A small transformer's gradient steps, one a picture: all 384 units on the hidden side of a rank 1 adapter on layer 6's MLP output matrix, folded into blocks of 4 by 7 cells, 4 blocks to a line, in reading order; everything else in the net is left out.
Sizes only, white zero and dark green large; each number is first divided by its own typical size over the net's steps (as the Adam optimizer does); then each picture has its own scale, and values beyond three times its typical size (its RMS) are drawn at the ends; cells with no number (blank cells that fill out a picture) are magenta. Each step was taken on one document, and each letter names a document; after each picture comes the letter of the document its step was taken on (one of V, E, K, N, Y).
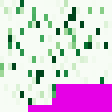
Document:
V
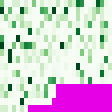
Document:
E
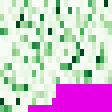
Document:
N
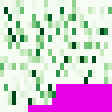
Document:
V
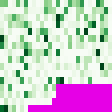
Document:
E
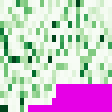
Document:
E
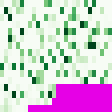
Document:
V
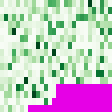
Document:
N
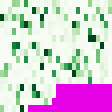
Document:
N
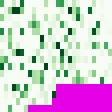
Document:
V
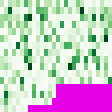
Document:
N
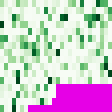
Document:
E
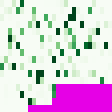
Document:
V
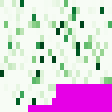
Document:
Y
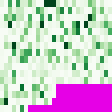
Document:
N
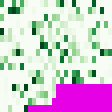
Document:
V
